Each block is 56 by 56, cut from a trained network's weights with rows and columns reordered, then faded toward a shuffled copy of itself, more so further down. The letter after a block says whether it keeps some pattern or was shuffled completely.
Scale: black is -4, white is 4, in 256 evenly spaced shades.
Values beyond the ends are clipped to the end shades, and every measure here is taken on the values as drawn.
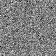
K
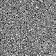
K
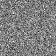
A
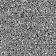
K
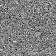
K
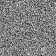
K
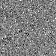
K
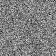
K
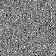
A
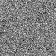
A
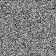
K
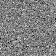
A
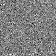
A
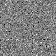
A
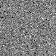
A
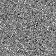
K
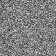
A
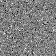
K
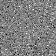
A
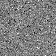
K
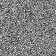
K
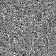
A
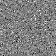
A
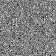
A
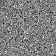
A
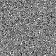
A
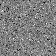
K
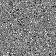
K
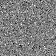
K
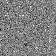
K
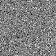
A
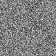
A
